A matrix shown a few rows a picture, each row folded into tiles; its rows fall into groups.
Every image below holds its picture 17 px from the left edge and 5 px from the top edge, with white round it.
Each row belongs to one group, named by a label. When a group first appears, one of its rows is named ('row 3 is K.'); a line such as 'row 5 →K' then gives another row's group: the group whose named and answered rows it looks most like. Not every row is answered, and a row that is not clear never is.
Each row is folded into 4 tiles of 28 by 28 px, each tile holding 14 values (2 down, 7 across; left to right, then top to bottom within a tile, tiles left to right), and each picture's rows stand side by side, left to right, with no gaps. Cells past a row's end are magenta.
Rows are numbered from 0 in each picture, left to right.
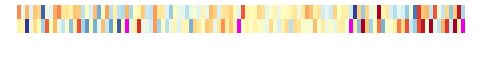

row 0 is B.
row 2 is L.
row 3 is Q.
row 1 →Q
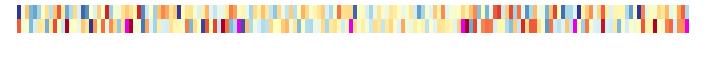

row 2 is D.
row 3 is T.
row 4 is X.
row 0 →T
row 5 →Q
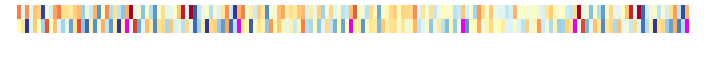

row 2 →B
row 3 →B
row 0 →B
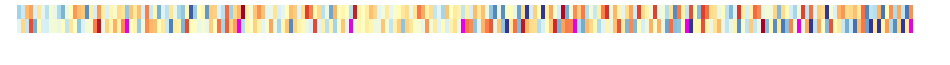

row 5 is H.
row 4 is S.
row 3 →L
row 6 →L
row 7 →B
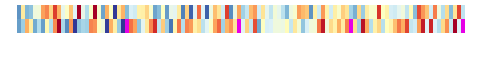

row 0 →H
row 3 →Q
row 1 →S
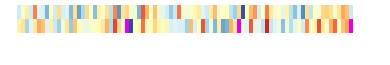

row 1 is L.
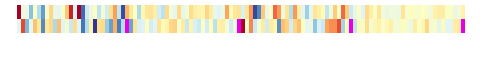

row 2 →T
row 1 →D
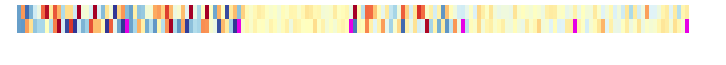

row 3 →L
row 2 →L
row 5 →S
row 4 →L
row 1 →H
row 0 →H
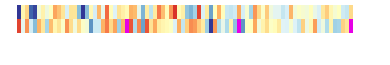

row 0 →T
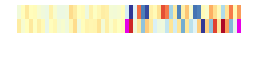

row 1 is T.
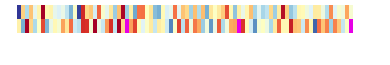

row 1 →S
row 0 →Q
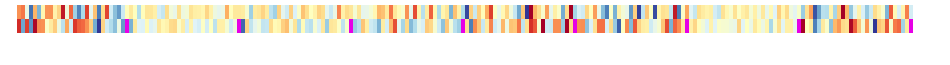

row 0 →X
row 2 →D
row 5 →S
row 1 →D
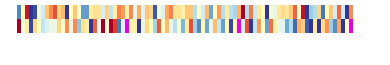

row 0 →T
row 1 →B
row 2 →B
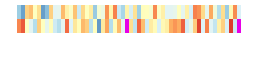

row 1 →Q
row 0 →S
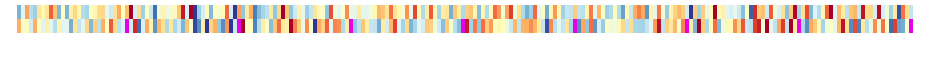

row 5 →D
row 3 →H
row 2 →T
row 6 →Q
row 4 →X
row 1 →B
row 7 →H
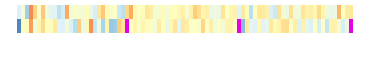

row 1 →L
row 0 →L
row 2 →D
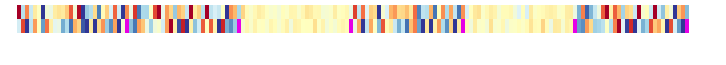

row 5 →H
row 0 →B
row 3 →B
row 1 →H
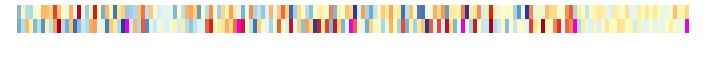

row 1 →D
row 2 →T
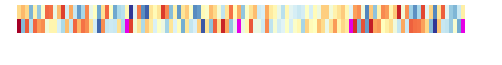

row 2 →Q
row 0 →X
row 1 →T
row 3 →X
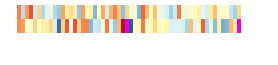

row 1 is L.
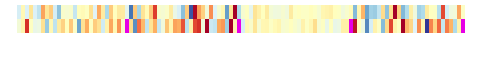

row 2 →L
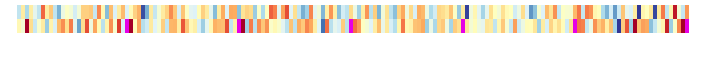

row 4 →T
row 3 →S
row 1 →T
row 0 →Q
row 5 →S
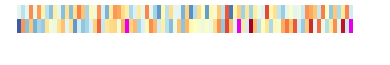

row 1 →S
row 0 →D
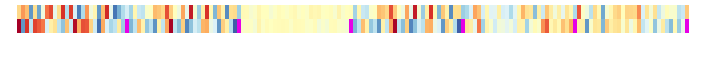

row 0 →X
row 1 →H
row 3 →H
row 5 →B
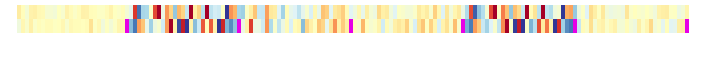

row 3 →Q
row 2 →Q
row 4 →H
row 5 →L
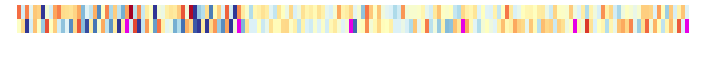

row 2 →D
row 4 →T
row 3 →L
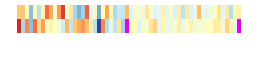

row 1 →S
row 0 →X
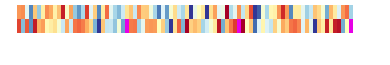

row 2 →T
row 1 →S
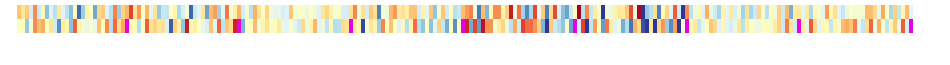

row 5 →B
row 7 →Q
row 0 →S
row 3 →B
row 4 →X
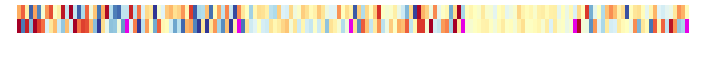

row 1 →B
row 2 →D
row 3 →Q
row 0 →X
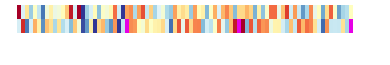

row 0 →B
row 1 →S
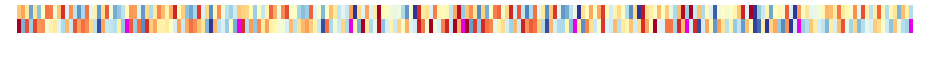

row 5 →Q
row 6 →B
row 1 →X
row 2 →X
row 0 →X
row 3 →Q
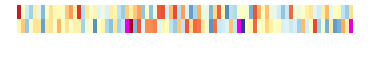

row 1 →X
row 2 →L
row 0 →B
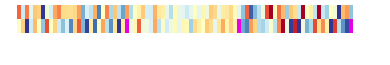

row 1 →Q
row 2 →H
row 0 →B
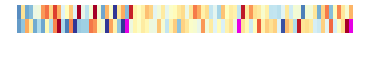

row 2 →S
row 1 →L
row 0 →H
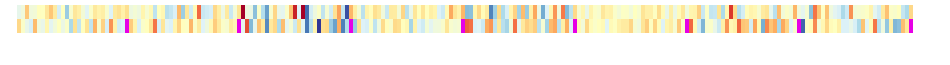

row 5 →Q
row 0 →T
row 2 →B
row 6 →T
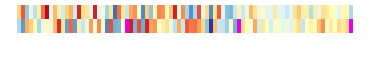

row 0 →H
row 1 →X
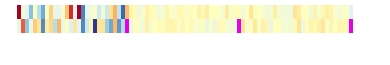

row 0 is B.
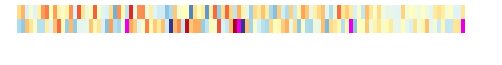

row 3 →L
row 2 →D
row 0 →H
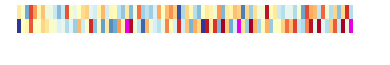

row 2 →Q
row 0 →L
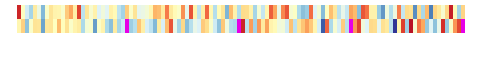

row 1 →H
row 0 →B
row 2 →X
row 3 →S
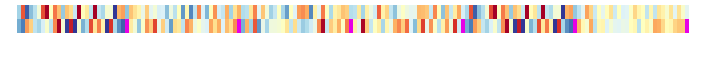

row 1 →S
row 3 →Q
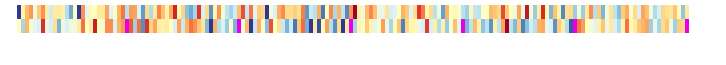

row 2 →B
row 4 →H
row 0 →Q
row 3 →L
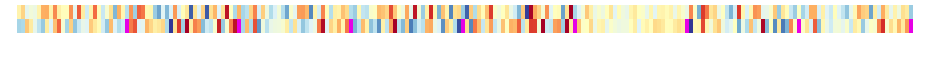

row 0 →H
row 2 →D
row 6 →L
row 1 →S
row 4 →Q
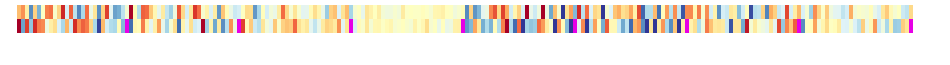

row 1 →L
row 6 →S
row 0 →X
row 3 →L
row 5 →B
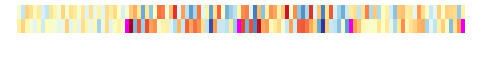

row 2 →X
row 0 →S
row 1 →X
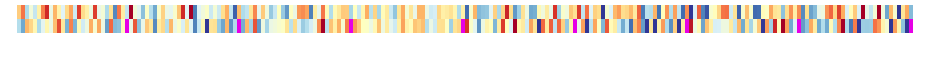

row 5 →B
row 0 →H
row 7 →H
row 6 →T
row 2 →D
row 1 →B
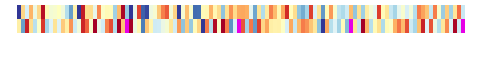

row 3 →Q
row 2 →X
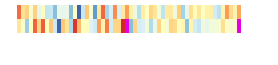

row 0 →S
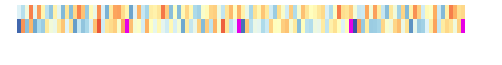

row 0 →D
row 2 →D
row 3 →D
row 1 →T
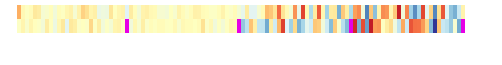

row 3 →X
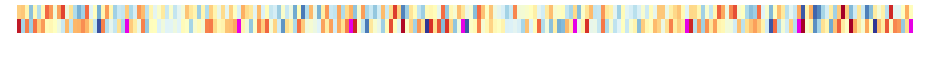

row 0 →X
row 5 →Q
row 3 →T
